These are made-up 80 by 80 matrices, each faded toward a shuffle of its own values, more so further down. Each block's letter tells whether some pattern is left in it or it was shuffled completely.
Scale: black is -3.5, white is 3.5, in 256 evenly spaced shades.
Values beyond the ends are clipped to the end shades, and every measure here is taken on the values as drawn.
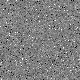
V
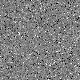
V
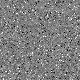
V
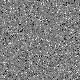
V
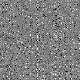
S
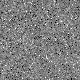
V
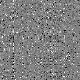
S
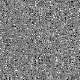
S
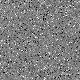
V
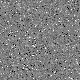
V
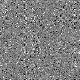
S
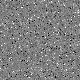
V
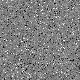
V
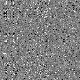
S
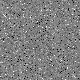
V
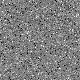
V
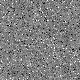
V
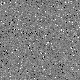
V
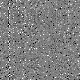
S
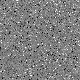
V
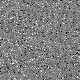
V
